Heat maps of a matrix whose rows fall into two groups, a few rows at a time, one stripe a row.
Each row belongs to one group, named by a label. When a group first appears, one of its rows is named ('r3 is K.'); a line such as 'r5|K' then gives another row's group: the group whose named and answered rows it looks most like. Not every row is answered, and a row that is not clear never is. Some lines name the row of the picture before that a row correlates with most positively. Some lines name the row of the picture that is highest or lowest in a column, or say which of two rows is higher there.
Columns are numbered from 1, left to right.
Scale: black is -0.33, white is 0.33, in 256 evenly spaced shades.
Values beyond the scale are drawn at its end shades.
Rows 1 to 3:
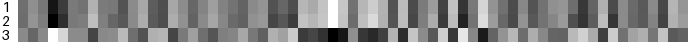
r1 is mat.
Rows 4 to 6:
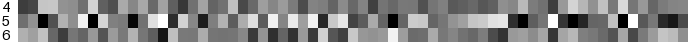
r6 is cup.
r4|cup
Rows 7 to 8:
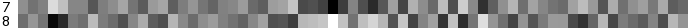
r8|mat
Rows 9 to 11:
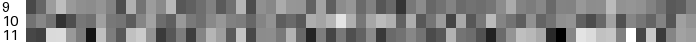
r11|cup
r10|mat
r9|cup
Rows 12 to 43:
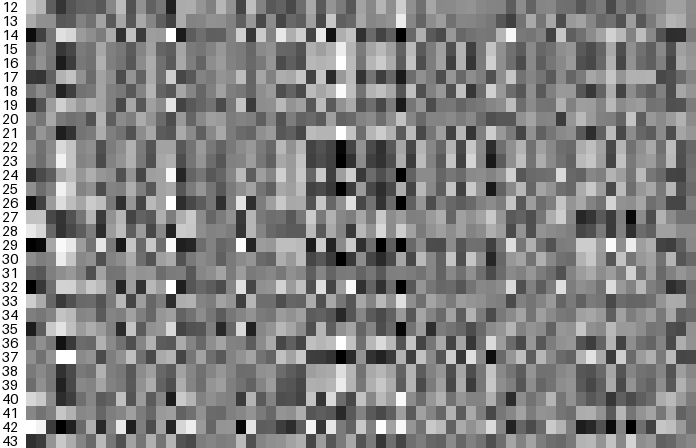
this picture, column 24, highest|14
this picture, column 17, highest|42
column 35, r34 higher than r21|No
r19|cup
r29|cup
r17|cup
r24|cup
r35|cup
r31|cup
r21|mat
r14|cup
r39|mat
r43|cup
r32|cup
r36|mat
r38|mat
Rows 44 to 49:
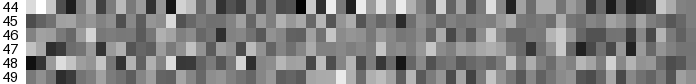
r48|cup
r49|mat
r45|cup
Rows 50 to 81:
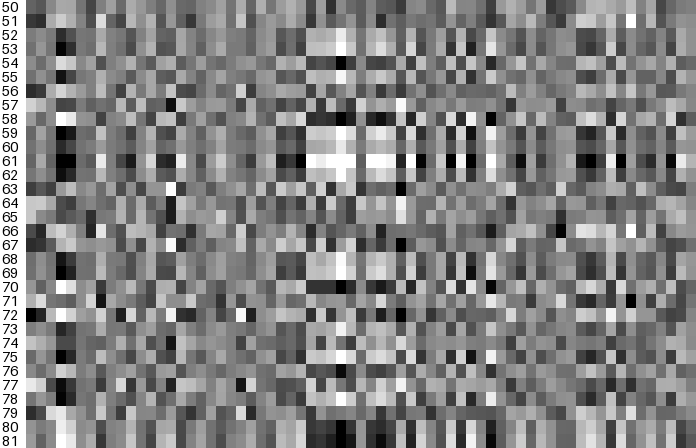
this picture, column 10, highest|77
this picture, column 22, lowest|77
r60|mat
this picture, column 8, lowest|71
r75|mat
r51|cup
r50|cup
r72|cup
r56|cup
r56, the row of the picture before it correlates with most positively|48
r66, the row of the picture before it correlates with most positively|48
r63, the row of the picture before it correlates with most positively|45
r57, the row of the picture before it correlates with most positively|44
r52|mat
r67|cup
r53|mat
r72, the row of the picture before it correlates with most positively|48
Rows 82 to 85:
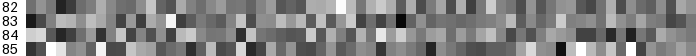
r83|cup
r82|mat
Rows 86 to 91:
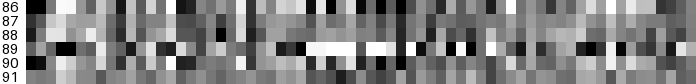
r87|cup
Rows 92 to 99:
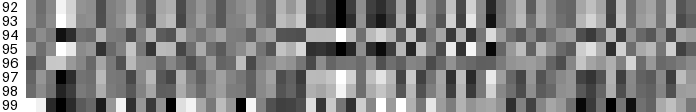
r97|mat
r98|mat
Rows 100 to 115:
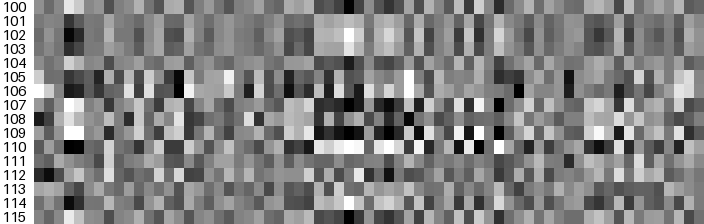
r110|mat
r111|cup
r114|mat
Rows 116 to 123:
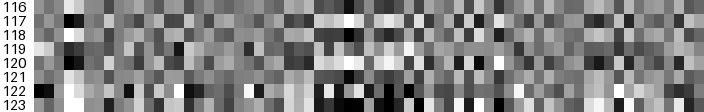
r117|mat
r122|cup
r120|mat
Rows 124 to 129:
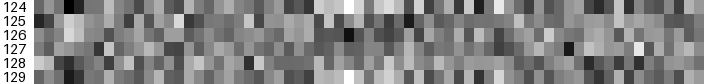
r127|cup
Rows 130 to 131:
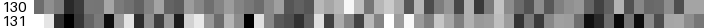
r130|mat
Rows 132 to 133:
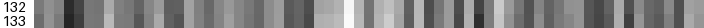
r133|mat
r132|mat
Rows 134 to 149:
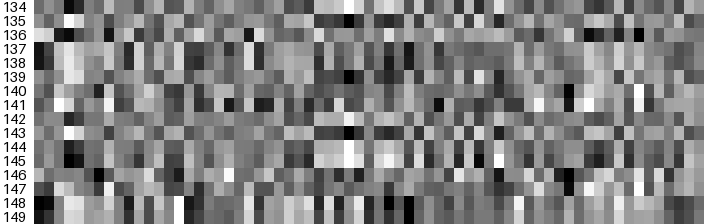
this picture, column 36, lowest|148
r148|cup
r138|cup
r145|mat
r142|mat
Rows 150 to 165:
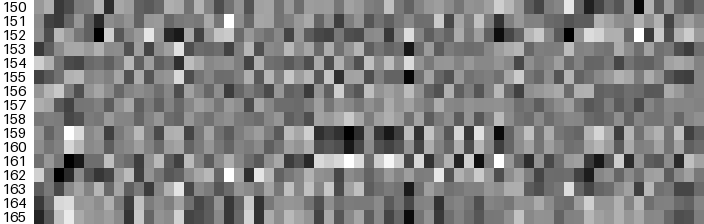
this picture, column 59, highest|161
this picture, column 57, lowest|161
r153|cup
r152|cup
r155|cup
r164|cup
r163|cup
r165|cup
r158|mat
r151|cup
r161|mat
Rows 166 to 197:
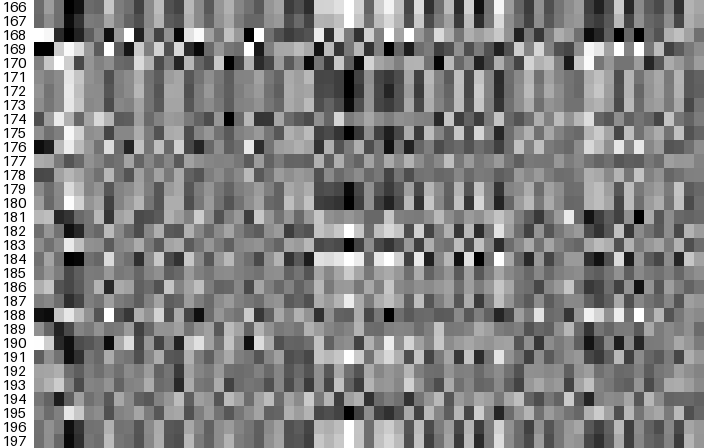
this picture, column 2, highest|168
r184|mat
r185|mat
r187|mat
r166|mat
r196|mat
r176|cup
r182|mat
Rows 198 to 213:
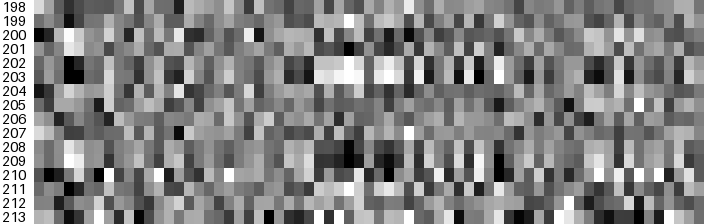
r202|mat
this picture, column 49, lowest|213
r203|mat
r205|cup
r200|cup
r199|mat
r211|mat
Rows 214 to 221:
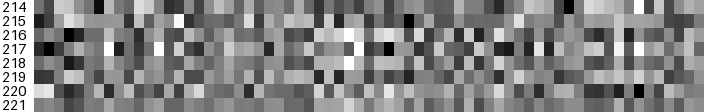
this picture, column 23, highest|220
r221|mat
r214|cup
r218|mat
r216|mat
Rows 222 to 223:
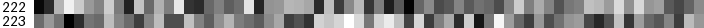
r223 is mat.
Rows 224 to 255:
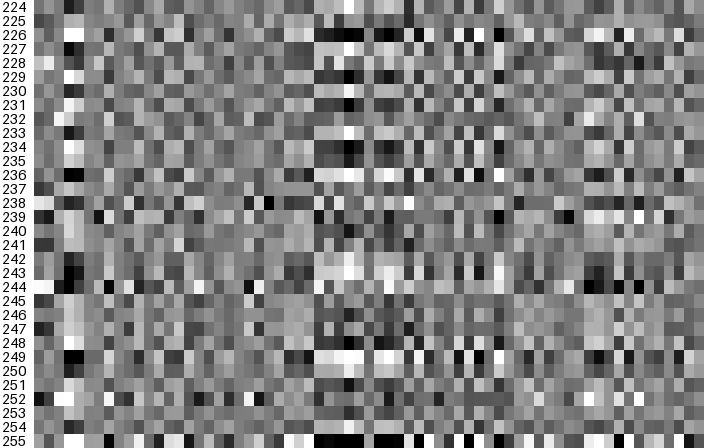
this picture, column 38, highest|238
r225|cup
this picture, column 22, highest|252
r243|mat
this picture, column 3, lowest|244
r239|cup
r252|cup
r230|mat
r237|cup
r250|mat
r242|mat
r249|mat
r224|mat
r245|cup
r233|mat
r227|mat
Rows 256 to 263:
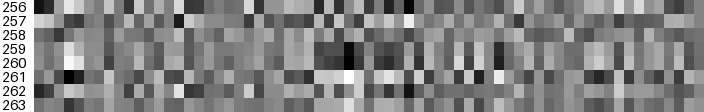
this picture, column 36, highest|261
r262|cup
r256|cup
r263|mat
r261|mat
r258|cup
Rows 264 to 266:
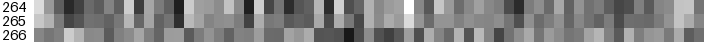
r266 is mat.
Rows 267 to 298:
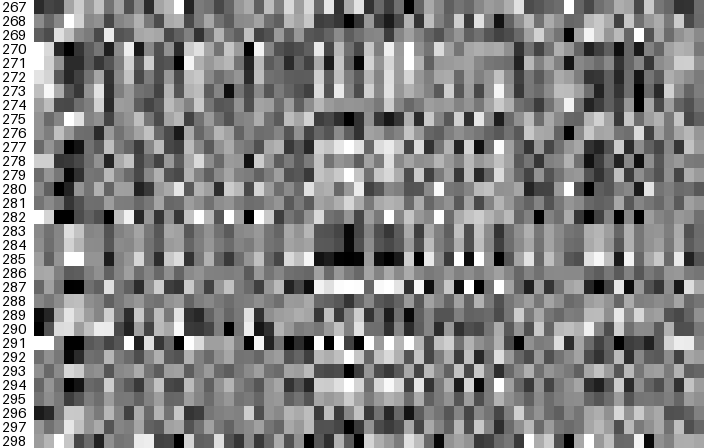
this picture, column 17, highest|282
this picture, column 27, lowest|291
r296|cup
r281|mat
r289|cup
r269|cup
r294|mat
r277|mat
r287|mat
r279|mat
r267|cup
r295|mat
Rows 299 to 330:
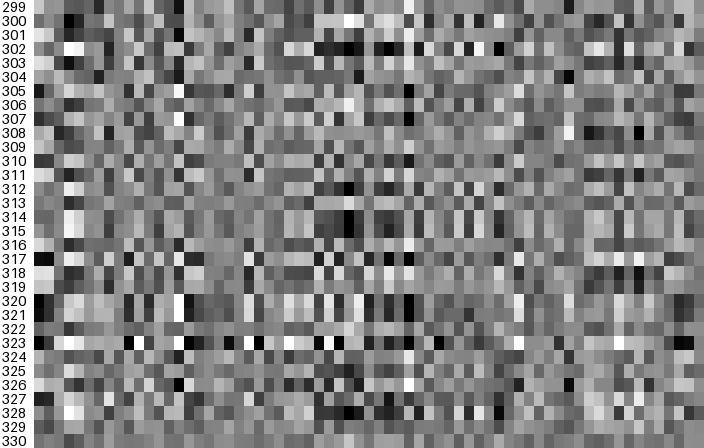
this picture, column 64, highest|318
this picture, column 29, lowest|323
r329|cup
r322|mat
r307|cup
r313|mat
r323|cup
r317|cup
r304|cup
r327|cup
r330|mat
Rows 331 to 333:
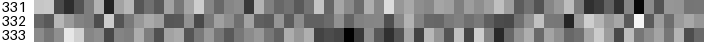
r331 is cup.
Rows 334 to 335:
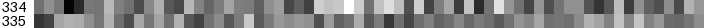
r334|mat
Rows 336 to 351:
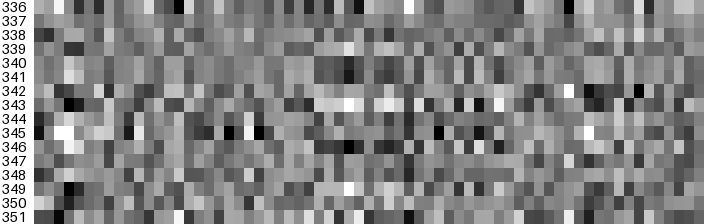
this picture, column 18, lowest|345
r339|mat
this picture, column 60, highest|346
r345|cup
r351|cup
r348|cup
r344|cup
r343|mat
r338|cup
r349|mat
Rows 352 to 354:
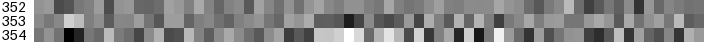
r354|mat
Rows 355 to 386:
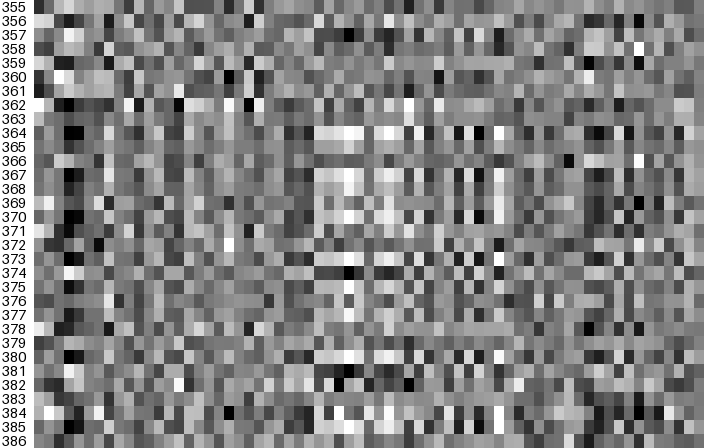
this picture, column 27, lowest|384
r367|mat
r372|cup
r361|cup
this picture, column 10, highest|362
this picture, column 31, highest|384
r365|mat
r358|cup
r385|mat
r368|mat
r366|cup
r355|cup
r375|mat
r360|cup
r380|mat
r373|mat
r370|mat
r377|mat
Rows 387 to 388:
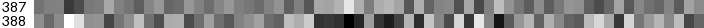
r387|mat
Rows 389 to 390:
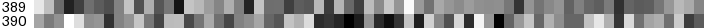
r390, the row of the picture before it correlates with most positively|388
